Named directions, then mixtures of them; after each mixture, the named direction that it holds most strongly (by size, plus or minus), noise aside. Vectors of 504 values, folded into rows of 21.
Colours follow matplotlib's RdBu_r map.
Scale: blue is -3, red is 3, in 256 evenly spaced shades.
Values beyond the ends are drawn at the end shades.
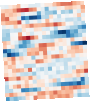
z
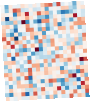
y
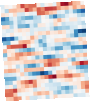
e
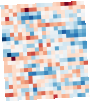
z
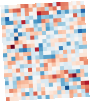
y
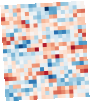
e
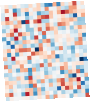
y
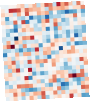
y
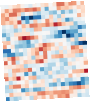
z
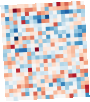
y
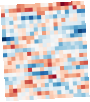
e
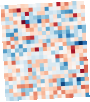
y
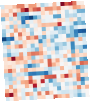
e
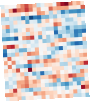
e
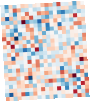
y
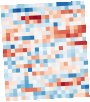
z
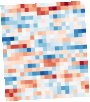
e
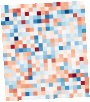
y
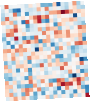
y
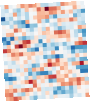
e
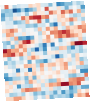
z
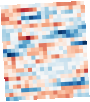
z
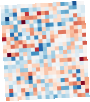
y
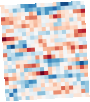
e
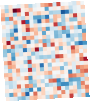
y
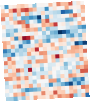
z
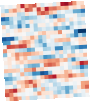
e
